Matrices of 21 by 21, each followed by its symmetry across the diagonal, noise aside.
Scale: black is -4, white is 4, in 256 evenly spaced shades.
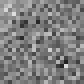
symmetric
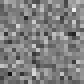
antisymmetric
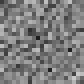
symmetric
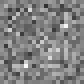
symmetric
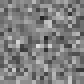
antisymmetric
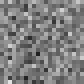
neither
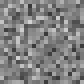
symmetric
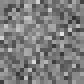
symmetric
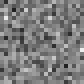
neither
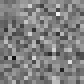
antisymmetric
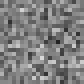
antisymmetric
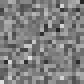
antisymmetric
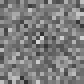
symmetric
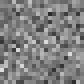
neither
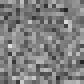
neither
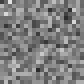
neither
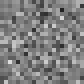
antisymmetric
